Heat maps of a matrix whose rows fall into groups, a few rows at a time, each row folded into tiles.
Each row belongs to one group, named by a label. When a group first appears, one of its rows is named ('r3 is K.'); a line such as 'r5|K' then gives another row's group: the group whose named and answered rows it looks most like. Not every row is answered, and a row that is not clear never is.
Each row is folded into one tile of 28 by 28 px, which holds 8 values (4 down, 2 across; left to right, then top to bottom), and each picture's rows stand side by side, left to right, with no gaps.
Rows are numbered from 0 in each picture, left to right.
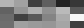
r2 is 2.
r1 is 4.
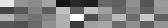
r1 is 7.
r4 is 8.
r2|2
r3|4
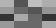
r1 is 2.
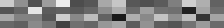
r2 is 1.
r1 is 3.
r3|8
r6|7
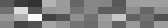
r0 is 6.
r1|8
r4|8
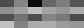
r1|4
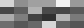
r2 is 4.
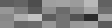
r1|8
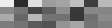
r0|1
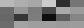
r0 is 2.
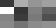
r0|3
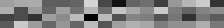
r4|4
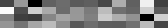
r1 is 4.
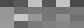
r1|1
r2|1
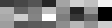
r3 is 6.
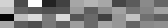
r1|1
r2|8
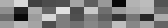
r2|3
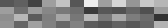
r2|1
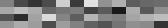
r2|1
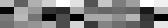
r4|7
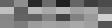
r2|4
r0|3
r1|4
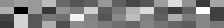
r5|3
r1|7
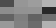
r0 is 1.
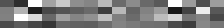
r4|3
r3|7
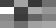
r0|3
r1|4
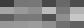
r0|4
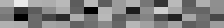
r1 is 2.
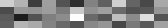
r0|2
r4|1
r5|8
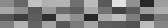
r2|1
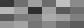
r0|4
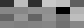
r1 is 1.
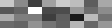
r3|8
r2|2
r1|3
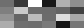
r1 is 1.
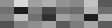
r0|7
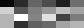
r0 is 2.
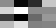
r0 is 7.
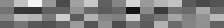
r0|7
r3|1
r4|7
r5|7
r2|8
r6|1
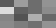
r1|8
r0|3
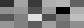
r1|8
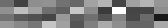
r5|2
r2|6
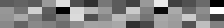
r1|3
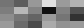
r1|7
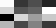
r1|6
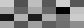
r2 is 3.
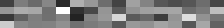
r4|8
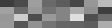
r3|7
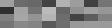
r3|4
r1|6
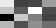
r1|3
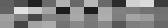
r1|4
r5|1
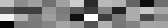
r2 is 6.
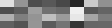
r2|6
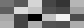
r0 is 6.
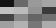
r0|4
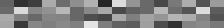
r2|3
